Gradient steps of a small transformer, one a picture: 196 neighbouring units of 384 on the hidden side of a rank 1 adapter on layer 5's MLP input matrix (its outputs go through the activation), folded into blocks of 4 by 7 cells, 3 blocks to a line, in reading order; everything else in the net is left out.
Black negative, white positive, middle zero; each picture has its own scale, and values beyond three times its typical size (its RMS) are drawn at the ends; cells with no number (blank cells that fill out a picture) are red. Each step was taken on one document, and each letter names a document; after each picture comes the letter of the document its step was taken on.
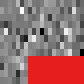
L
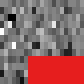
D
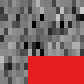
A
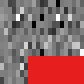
A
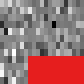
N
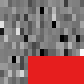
N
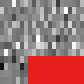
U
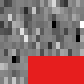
N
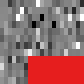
A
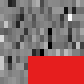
A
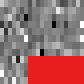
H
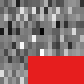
H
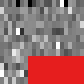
N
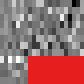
A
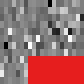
U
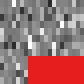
U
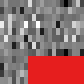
D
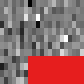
D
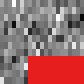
A
